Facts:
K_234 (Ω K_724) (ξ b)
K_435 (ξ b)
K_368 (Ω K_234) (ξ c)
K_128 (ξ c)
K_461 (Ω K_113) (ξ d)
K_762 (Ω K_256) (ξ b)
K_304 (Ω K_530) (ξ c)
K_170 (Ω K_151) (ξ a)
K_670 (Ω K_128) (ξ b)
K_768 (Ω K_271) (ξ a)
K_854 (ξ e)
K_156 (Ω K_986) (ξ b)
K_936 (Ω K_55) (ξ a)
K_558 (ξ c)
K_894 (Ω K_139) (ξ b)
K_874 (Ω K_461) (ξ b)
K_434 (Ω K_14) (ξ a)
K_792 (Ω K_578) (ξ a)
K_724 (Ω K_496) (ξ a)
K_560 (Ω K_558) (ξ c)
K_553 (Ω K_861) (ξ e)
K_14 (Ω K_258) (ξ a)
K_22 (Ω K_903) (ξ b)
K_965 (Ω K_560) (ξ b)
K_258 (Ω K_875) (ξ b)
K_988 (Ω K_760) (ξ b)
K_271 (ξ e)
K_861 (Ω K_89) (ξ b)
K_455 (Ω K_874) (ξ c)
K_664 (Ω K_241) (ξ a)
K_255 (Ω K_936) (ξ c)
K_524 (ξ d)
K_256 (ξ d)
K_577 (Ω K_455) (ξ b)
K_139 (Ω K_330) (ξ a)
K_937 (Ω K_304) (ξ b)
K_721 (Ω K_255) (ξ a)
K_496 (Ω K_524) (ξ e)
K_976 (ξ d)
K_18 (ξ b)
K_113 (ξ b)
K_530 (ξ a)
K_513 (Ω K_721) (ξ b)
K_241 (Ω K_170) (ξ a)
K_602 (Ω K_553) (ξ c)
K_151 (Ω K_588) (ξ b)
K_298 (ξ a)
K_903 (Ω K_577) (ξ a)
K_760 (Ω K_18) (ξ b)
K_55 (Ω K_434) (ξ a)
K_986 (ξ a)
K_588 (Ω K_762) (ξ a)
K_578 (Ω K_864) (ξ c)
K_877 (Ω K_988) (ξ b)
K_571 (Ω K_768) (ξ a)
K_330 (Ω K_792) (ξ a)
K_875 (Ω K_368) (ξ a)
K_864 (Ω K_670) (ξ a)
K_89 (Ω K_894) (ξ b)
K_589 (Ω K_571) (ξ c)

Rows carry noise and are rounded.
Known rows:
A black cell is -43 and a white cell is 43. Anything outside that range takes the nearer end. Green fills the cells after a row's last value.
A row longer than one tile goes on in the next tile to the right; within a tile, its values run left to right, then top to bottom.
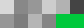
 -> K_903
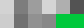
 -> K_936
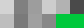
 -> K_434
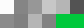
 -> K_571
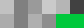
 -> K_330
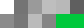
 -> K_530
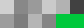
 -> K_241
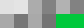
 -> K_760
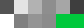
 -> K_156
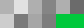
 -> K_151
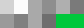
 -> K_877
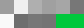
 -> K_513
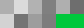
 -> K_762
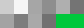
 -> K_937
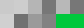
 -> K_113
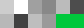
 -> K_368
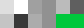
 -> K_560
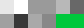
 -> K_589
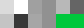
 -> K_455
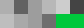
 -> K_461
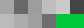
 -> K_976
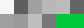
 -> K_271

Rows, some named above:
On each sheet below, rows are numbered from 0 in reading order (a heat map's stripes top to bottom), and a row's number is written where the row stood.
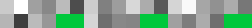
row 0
K_368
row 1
K_721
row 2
K_877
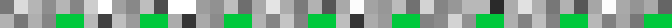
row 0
K_670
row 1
K_368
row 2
K_304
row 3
K_234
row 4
K_578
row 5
K_724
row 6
K_234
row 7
K_22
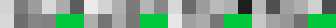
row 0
K_721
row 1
K_18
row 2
K_553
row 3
K_256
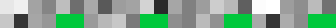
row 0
K_558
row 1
K_524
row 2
K_864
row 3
K_304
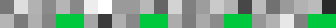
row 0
K_670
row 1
K_589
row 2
K_14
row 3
K_496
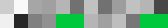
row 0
K_255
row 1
K_854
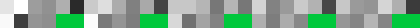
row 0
K_602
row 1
K_861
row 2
K_113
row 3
K_14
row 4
K_664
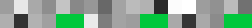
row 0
K_128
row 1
K_986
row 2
K_304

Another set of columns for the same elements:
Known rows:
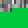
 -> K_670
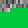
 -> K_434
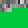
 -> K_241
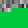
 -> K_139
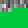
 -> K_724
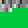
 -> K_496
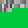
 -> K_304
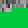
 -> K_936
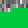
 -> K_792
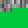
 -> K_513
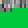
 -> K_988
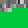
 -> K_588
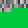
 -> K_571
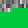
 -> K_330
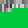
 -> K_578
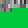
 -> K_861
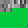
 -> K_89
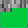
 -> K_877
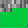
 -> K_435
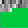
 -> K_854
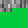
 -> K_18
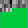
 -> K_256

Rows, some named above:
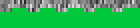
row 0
K_861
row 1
K_368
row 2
K_578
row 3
K_434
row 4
K_864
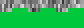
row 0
K_128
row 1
K_234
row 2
K_255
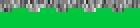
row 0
K_234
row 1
K_553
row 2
K_113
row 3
K_271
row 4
K_18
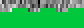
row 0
K_553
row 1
K_461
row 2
K_589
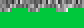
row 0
K_14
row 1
K_875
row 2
K_553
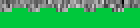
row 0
K_721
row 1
K_664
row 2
K_602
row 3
K_894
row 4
K_524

